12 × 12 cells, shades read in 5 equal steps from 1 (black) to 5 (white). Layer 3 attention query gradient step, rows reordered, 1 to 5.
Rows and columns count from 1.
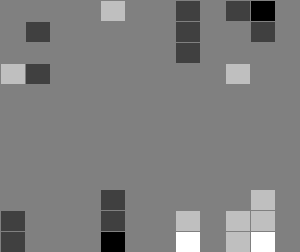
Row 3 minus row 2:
0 1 0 0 0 0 0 0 0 0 1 0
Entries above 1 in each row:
11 12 12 12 12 12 12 12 12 12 12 11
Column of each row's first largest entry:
5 1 1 1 1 1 1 1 1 11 8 8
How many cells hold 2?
11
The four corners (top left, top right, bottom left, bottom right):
3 3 2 3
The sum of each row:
33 33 35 37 36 36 36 36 36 36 37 38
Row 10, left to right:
3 3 3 3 2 3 3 3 3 3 4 3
